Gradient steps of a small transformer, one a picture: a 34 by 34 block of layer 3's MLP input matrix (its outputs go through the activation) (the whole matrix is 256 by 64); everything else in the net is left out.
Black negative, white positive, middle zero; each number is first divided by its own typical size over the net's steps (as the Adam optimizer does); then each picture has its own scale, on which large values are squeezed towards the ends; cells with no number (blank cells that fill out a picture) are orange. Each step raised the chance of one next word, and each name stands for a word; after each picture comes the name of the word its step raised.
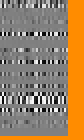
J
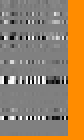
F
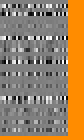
J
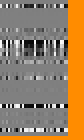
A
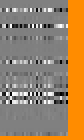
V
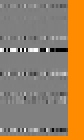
V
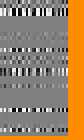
A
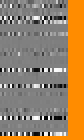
F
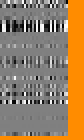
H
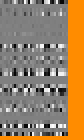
A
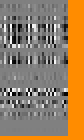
H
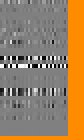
F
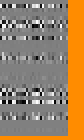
V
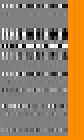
H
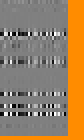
J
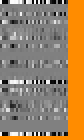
A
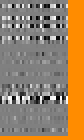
H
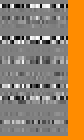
J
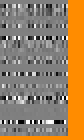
H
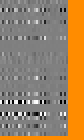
V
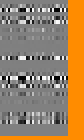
A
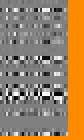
A
